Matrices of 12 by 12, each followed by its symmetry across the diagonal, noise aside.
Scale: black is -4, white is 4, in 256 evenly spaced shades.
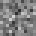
antisymmetric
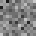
symmetric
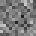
symmetric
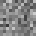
neither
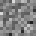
symmetric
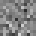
neither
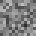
symmetric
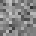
neither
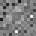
symmetric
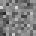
neither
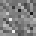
antisymmetric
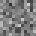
neither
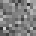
antisymmetric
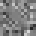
antisymmetric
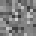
antisymmetric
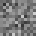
symmetric
